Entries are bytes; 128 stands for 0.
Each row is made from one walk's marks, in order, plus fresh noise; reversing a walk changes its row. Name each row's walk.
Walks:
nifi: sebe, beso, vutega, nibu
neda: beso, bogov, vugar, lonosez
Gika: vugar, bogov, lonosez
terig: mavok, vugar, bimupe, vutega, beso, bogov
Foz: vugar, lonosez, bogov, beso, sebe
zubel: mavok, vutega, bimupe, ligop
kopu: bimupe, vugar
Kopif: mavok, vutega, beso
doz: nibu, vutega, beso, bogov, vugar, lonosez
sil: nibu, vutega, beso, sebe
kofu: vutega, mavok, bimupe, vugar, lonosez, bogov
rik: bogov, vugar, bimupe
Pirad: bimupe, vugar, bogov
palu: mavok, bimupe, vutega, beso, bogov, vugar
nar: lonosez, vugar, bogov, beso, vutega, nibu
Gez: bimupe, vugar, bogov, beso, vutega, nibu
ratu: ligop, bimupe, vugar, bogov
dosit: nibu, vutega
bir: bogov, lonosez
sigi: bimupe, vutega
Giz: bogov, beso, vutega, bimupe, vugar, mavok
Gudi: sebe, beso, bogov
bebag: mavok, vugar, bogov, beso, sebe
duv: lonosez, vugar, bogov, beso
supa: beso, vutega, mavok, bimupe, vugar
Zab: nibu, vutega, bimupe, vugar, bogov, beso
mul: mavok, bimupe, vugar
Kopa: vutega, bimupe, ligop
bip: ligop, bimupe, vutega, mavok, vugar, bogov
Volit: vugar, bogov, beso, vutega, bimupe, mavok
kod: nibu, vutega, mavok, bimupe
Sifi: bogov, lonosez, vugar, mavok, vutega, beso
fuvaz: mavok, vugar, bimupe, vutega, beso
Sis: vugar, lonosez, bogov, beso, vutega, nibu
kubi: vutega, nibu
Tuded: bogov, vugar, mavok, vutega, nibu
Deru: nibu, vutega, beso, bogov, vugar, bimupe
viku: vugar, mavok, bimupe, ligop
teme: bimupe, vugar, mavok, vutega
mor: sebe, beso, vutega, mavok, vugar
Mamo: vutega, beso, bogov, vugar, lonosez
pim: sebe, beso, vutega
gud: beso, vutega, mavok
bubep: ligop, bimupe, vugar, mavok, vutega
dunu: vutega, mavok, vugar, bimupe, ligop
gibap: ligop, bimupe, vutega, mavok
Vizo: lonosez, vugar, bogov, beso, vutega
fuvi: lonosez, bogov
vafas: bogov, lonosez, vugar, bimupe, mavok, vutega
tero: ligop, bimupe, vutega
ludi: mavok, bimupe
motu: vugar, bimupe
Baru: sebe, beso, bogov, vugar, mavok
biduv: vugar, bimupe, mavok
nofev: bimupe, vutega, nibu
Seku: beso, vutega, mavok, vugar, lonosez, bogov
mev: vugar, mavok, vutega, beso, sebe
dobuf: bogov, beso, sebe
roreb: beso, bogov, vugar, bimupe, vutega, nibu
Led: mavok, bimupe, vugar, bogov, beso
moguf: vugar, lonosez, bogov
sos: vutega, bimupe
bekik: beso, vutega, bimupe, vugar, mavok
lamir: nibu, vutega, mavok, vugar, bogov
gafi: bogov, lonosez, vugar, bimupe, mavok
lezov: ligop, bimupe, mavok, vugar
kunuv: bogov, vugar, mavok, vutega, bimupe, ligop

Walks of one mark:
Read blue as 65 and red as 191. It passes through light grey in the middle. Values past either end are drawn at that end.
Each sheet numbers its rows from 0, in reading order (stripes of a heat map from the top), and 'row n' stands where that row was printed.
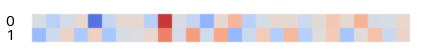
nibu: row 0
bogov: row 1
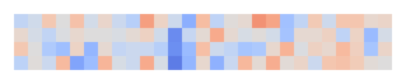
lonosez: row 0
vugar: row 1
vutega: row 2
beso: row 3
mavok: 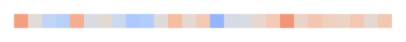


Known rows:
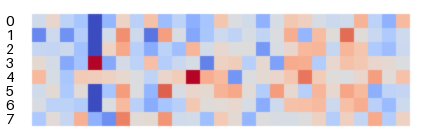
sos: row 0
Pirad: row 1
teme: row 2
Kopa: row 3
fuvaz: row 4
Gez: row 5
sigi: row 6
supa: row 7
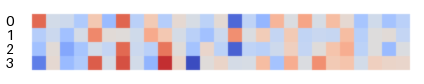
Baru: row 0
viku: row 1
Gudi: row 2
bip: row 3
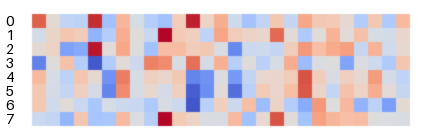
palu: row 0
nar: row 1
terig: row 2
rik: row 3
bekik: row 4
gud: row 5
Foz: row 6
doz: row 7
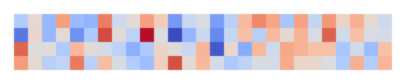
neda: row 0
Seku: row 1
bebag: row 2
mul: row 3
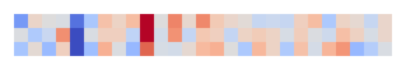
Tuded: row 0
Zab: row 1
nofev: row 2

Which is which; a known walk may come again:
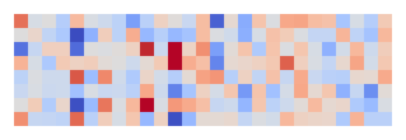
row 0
bebag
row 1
sos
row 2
Sifi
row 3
fuvaz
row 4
lezov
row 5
mev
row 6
nifi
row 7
biduv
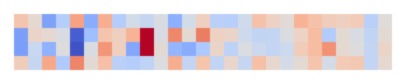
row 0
Mamo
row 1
Tuded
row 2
lamir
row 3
Vizo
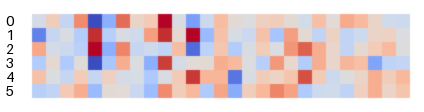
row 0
roreb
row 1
kunuv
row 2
gibap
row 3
Gez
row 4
Kopif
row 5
duv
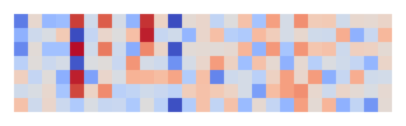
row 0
bip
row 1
kod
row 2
ratu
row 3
motu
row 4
Giz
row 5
bubep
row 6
Foz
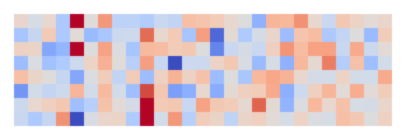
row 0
tero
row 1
dobuf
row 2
terig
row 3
moguf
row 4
ludi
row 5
fuvi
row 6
nar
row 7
Zab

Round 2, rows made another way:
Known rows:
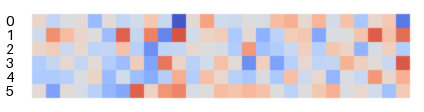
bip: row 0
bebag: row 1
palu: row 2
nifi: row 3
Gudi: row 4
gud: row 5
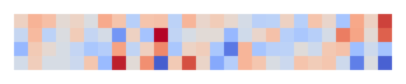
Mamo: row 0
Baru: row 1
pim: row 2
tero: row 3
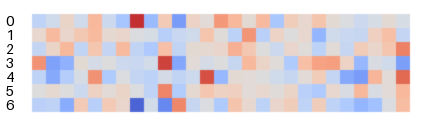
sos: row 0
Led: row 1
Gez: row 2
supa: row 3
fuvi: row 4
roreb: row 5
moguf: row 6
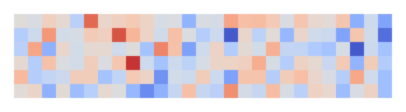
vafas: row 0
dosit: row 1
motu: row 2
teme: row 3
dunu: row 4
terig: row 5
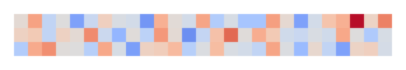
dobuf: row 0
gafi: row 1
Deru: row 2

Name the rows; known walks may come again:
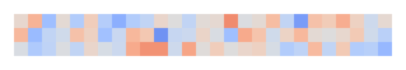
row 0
Giz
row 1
dunu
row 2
bekik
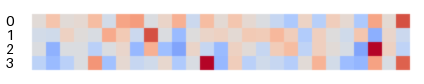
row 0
Mamo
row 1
teme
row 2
lamir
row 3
fuvi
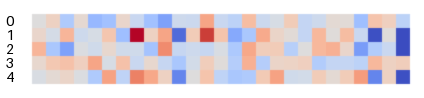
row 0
terig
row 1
tero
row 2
supa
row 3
Led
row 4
bubep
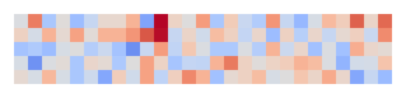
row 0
dobuf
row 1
neda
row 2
Gudi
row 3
Seku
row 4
gibap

